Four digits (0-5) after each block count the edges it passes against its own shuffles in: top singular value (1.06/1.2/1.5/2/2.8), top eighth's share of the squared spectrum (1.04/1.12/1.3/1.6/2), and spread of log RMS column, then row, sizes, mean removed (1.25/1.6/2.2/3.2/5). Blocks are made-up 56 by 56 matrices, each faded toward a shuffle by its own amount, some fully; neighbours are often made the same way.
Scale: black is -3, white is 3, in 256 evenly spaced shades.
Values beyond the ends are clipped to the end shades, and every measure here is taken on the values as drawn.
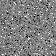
0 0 0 0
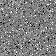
0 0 0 0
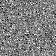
1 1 0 0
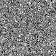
0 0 0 0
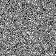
0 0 0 0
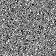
0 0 0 0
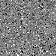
3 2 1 1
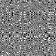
4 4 2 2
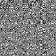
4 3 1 2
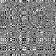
4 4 3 3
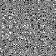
4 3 1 2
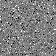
1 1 0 0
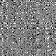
4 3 2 2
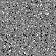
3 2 1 0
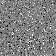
1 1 0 0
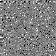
3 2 1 1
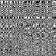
5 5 3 3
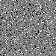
2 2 0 0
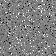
2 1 0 0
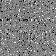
3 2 1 1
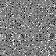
3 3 1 1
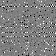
4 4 1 2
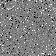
2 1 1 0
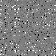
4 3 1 1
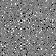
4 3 1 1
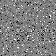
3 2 0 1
